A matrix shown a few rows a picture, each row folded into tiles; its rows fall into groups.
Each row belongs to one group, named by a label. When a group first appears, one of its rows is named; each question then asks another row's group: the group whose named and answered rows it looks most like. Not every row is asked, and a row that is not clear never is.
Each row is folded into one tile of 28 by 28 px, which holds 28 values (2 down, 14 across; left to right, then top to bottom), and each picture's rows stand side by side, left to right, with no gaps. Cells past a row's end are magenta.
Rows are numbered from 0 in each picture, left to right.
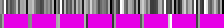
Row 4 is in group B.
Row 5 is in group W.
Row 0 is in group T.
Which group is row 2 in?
T
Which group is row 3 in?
W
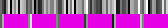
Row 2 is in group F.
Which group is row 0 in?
F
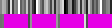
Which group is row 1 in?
B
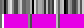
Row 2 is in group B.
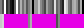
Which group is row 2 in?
B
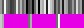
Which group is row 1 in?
F
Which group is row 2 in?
T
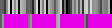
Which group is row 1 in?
F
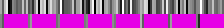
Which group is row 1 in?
F
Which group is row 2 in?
T
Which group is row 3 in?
F
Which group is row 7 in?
T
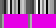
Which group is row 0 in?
F
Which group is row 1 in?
F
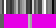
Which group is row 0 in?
T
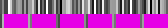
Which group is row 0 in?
B
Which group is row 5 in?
F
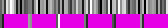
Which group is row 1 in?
F
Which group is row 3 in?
W
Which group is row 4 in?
W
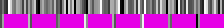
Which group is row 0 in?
B
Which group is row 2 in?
F
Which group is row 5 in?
T
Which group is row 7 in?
B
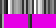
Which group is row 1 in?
W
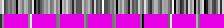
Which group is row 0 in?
W
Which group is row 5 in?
T
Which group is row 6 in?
T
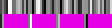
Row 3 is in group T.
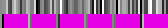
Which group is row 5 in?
B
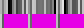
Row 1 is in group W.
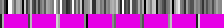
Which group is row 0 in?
B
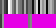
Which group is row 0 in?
B
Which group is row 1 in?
F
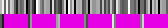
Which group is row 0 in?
W
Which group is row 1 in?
B
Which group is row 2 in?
F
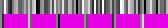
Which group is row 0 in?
T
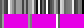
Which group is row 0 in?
B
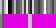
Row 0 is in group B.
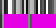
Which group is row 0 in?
B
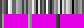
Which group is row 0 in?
B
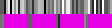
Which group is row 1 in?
W
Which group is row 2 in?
W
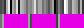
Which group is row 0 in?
F
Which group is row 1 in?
W
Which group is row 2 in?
B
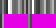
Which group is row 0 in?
B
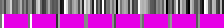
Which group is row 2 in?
B
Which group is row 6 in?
F
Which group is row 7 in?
B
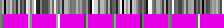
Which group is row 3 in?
B
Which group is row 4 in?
F
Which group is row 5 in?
B
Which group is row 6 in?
T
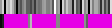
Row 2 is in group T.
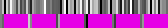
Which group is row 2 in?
F
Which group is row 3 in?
W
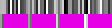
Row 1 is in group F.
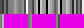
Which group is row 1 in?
F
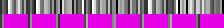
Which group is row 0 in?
B
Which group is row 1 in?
B
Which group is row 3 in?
B
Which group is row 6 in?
F
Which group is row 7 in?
W
